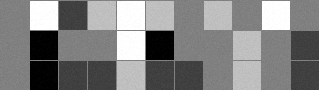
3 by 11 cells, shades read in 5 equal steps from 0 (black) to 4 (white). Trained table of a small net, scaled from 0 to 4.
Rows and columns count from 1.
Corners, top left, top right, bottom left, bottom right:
2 2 2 1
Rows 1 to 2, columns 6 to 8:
3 2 3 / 0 2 2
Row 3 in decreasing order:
3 3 2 2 2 1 1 1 1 1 0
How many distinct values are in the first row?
4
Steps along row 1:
up down up up down down up down up down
